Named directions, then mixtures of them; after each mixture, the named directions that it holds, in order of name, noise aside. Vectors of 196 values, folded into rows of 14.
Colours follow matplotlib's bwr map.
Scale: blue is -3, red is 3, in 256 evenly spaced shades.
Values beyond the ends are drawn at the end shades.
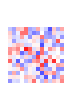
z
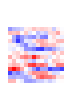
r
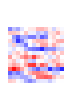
r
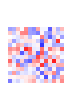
z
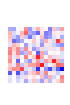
r, z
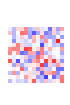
z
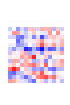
r, z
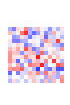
r, z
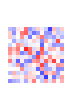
z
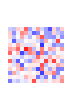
z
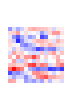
r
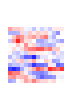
r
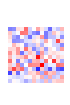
r, z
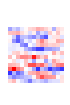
r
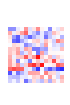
r, z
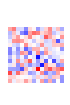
r, z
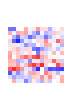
r, z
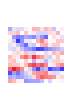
r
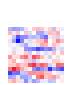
r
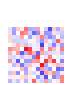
z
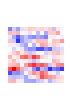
r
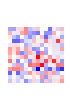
r, z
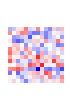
r, z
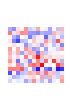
r, z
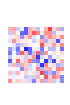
z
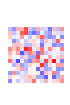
z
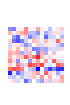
r, z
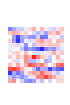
r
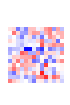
r, z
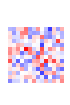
z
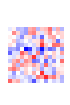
r, z
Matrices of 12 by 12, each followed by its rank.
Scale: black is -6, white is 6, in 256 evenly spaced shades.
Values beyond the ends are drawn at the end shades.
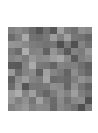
full rank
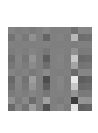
one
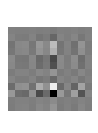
one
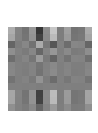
one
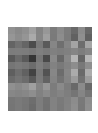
one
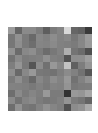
two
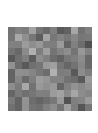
full rank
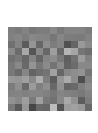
two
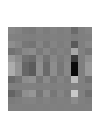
one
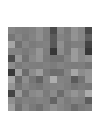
two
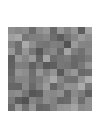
full rank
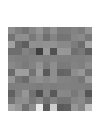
two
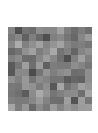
full rank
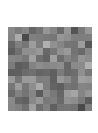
full rank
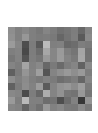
two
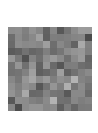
full rank
